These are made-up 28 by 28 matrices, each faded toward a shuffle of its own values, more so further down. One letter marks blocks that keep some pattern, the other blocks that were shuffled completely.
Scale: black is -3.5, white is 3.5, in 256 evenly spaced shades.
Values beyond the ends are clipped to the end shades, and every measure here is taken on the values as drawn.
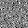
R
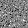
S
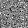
S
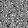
R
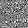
R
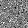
S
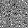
R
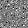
R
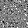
R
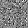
R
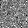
S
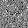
S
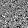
S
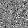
S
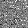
R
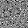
R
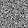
S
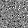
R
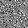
R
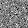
S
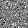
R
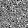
S
